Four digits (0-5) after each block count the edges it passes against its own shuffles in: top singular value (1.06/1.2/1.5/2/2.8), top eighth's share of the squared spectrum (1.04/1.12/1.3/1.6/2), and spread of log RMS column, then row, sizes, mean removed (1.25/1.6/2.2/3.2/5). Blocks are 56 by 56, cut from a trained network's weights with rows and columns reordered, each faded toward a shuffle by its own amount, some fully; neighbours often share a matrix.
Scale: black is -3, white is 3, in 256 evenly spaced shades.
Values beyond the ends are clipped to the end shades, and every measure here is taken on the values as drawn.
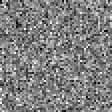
0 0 0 0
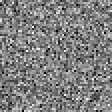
0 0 0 0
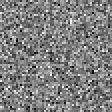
0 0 0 0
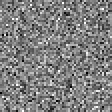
2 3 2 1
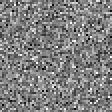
0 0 0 0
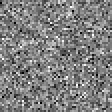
0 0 0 0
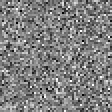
0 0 0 0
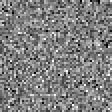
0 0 0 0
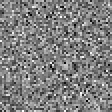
2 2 0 0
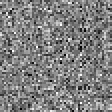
3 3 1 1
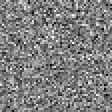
1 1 0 0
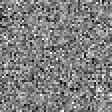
0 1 0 0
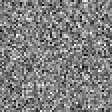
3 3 1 0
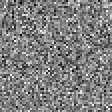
1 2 0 0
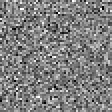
2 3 1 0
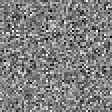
2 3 1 1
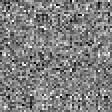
3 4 2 2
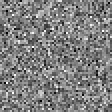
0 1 0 0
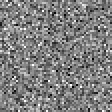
0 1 0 0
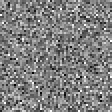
0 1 0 0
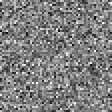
2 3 1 1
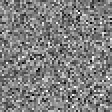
2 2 0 0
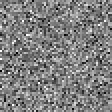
0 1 0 0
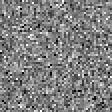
0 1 0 0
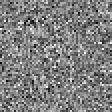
2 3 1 1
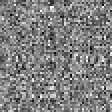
4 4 2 2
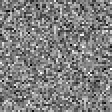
2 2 0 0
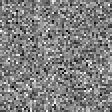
1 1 0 0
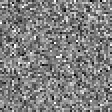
1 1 0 0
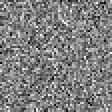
2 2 0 0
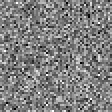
3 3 1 0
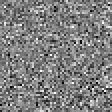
2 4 1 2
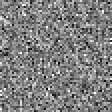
0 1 0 0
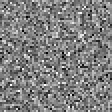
1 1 0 0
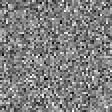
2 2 1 1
